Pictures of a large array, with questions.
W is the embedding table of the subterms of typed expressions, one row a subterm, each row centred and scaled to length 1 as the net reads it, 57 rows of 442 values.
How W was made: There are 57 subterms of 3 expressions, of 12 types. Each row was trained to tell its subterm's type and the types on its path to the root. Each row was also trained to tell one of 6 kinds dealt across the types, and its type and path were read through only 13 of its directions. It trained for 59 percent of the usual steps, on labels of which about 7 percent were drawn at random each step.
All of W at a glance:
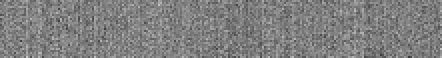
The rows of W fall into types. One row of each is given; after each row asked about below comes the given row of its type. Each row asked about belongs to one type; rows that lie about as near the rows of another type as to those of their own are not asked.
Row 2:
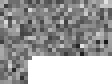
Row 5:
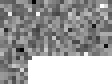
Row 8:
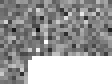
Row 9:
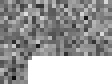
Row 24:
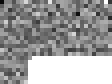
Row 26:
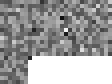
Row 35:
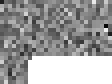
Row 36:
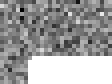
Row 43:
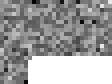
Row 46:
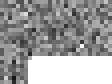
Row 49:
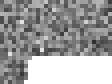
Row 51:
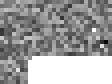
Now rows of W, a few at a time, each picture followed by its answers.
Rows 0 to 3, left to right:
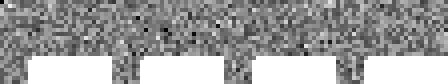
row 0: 43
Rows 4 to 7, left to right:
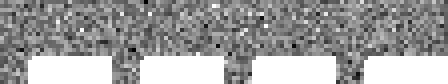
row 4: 9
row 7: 51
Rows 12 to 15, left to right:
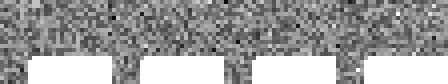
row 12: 26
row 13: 51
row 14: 26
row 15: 9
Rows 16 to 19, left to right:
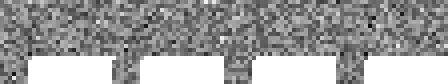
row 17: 46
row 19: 35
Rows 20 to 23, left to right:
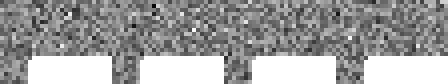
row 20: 35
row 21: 46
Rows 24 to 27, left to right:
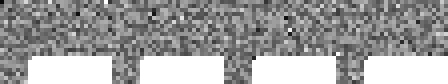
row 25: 46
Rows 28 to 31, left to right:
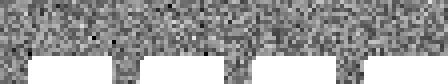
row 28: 35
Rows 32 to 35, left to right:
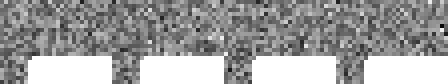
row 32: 26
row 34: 43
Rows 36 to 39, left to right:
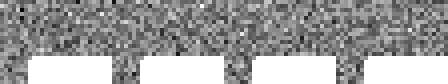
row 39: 43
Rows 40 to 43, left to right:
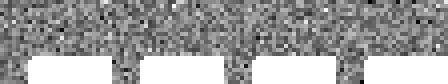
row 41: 5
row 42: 35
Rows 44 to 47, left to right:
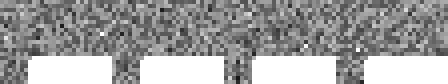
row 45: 43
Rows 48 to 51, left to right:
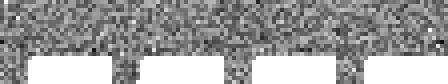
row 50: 24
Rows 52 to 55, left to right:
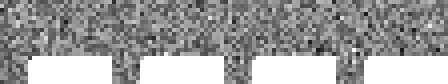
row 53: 26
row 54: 46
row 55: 51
